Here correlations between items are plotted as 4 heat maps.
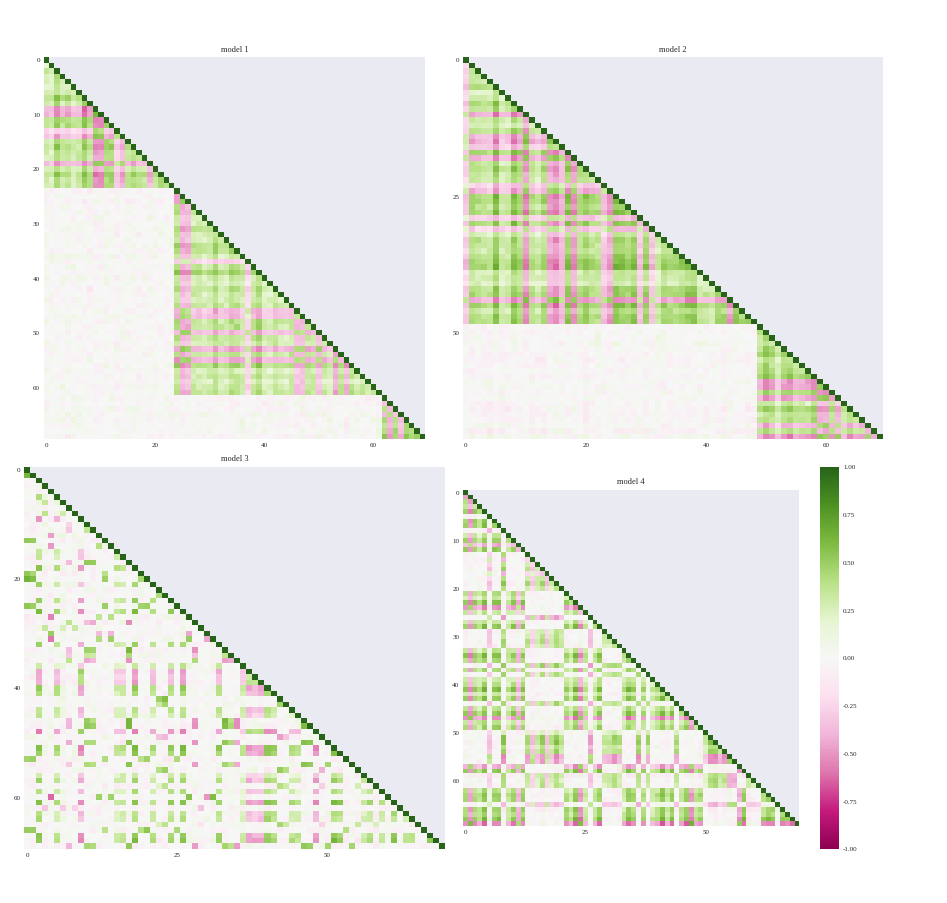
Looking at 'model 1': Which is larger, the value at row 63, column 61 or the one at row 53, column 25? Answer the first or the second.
the second
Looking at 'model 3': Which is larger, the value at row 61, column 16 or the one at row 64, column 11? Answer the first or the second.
the first
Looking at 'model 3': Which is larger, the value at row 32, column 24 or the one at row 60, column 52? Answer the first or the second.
the first
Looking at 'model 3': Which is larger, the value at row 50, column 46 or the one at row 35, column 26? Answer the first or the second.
the first
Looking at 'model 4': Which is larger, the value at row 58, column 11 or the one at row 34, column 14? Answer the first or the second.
the second
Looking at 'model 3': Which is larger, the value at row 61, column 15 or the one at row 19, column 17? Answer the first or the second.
the first
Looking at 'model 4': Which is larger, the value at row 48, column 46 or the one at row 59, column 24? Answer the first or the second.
the first
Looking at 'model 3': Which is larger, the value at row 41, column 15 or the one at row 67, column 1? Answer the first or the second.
the first
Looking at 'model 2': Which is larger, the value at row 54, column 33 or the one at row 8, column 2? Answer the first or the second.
the second
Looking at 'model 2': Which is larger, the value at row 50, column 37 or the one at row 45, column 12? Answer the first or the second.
the second
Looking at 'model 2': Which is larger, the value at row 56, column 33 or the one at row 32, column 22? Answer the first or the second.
the second
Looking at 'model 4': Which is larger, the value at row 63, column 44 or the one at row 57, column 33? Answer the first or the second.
the first
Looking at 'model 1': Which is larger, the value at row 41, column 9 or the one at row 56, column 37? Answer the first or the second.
the first
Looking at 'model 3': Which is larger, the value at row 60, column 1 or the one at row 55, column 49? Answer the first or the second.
the first
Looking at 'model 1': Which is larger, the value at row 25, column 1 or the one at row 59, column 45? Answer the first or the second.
the second
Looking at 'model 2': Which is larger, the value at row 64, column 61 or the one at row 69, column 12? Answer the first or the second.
the first
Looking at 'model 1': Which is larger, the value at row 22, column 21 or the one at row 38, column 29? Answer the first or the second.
the first
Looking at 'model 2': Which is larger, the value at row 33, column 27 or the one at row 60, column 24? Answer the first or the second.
the first
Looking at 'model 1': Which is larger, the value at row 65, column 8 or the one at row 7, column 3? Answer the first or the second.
the second
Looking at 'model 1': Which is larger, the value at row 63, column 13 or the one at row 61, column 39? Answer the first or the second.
the second
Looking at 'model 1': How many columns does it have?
70
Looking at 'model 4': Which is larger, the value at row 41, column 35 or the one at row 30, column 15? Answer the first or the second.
the first
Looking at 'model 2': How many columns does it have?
70
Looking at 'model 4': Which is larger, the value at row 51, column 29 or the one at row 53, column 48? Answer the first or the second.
the first
